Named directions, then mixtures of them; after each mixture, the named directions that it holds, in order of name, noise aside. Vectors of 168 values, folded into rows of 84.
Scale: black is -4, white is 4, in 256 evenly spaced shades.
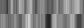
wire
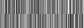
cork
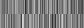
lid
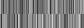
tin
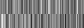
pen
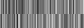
cork, tin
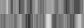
wire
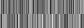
tin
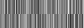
cork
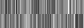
cork, wire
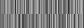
cork, lid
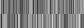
tin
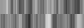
wire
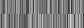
cork, tin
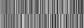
cork, lid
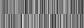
lid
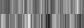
pen, wire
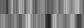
wire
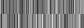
tin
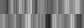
wire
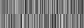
lid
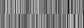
cork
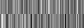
pen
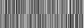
cork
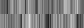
lid, wire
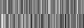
pen
